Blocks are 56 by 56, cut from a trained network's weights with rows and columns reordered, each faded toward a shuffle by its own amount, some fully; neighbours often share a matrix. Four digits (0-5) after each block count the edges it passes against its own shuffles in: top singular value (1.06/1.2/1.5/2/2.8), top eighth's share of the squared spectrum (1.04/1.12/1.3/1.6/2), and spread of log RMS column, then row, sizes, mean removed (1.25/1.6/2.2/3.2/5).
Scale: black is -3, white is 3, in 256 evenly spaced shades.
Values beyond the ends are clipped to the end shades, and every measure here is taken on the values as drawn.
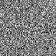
4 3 1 2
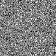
3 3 1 1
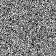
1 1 0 0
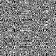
3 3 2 2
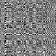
4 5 2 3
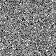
0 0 0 0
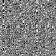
3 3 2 1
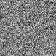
3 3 1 0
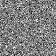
2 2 0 0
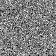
0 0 0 0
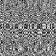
4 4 1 3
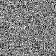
3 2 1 1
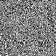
3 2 0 1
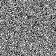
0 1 0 0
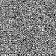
3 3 0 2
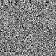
3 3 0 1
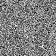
0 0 0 0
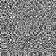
4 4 1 2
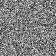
0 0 0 0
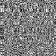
4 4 2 1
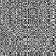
4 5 3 1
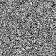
3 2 0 0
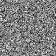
1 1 0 0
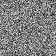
1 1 0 0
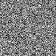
3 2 0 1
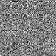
4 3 0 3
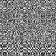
4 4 1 3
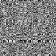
4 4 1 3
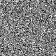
1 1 0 0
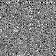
2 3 1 1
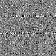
3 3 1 2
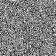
2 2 0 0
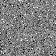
0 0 0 0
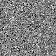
2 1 0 0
